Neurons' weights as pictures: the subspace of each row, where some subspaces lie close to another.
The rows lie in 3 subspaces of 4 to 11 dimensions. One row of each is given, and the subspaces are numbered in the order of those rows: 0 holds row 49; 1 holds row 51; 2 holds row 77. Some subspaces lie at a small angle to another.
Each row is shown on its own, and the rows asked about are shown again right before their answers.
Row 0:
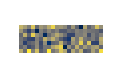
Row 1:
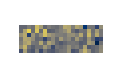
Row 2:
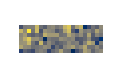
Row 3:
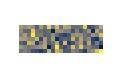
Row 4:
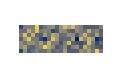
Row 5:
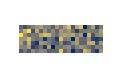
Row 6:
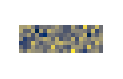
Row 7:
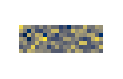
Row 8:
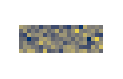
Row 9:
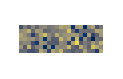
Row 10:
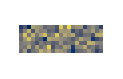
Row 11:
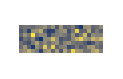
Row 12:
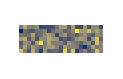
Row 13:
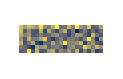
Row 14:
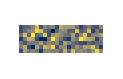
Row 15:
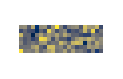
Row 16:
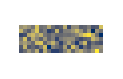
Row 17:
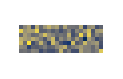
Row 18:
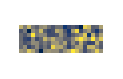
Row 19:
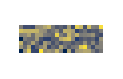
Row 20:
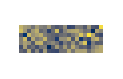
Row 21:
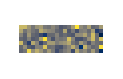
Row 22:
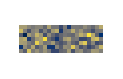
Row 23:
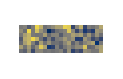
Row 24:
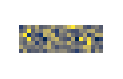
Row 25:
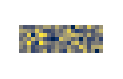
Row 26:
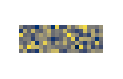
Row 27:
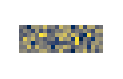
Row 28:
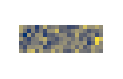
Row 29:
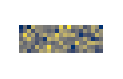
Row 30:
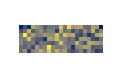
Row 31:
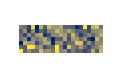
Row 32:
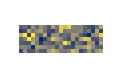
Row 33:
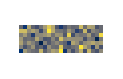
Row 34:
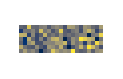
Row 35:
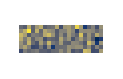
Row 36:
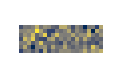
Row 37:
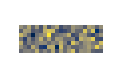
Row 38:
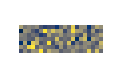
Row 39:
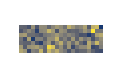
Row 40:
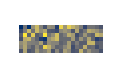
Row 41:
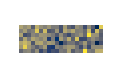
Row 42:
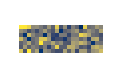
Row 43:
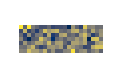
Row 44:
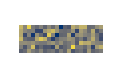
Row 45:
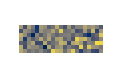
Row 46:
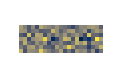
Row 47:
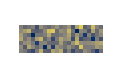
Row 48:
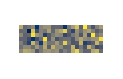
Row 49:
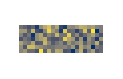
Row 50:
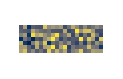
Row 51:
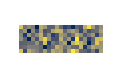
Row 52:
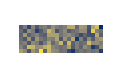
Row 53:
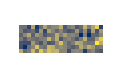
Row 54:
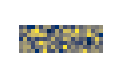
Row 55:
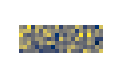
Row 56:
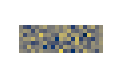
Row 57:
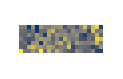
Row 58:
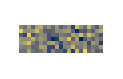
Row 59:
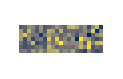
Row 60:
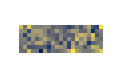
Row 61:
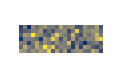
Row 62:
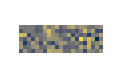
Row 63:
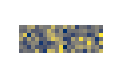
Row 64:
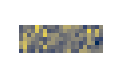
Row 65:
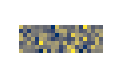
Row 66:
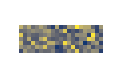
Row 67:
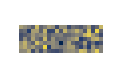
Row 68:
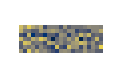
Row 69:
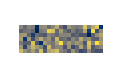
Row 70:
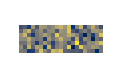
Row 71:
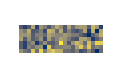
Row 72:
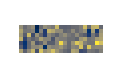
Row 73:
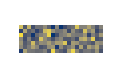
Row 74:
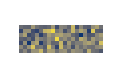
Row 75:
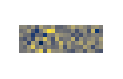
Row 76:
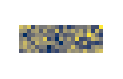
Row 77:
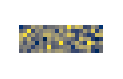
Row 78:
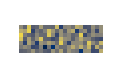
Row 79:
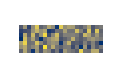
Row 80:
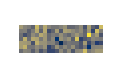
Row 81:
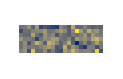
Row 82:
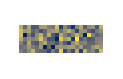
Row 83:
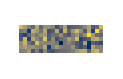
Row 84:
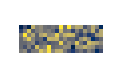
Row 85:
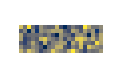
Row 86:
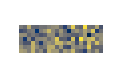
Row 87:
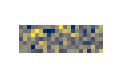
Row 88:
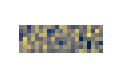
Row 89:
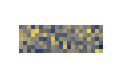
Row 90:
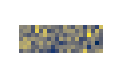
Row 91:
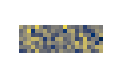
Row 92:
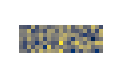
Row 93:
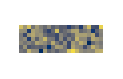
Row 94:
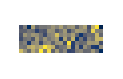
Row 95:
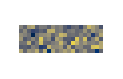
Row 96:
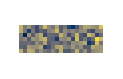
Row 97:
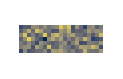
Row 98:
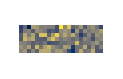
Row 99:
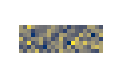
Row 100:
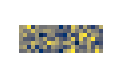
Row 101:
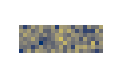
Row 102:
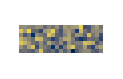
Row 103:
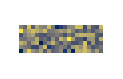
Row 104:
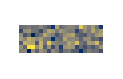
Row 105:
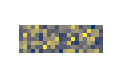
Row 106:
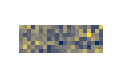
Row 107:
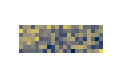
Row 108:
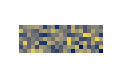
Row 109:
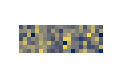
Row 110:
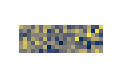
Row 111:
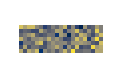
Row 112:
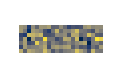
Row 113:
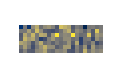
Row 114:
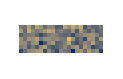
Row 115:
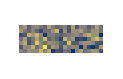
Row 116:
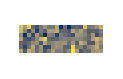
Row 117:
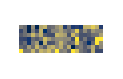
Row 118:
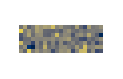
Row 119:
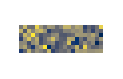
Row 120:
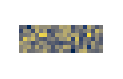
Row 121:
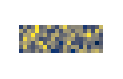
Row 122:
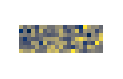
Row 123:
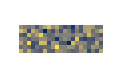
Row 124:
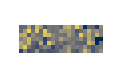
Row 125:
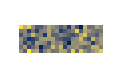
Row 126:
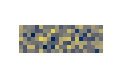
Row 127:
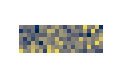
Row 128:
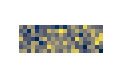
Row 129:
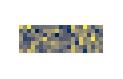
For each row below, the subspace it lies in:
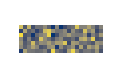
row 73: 0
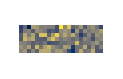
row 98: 2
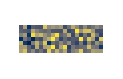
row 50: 0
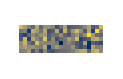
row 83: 2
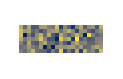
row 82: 2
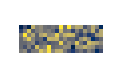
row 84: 2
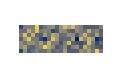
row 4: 1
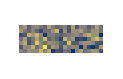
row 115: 1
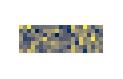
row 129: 1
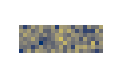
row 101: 0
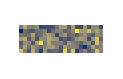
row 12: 0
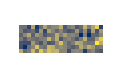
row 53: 2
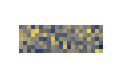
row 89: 0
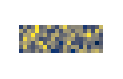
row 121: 1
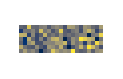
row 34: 1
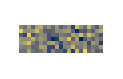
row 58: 0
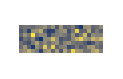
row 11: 1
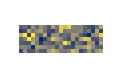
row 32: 0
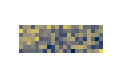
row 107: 0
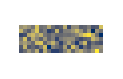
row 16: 1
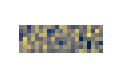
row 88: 2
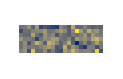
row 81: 0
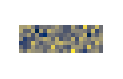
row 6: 2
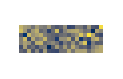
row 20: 1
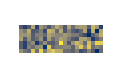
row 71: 2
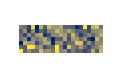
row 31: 0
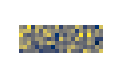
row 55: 2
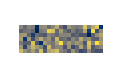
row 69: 1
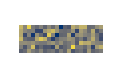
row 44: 1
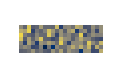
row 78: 2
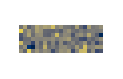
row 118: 0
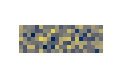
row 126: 1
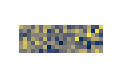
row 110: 2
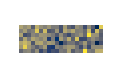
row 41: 2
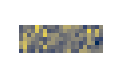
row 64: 2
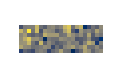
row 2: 1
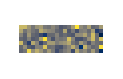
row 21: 0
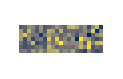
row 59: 2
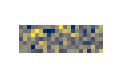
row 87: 0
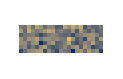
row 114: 0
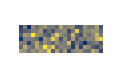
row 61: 1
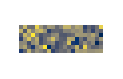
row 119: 0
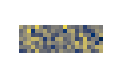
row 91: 0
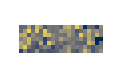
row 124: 2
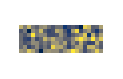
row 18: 1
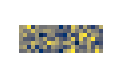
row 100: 2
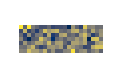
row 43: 0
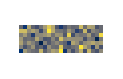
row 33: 0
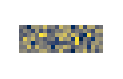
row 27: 2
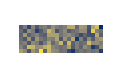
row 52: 1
